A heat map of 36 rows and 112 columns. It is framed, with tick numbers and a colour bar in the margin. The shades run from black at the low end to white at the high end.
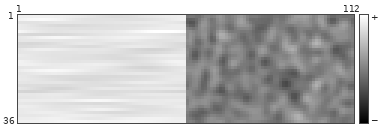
It is made of 1 by 2 panels. Panel 1,1: very high, streaked across, faint in contrast. Panel 1,2: middling, blotchy.
